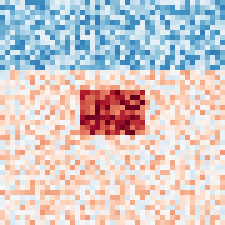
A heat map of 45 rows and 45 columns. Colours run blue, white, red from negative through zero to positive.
Seam: horizontal, 30% of the way down, the bottom part higher. Odd patch: higher, in the centre. Histogram: bell-shaped. Stripes: none.
